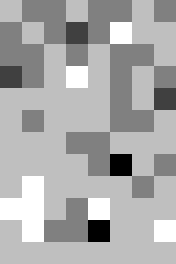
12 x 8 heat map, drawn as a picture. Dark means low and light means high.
The ninth with the highest average is the bottom left. The middle left is the smoothest part. The halves do not mirror each other. Values change most from cell to cell in the bottom middle.
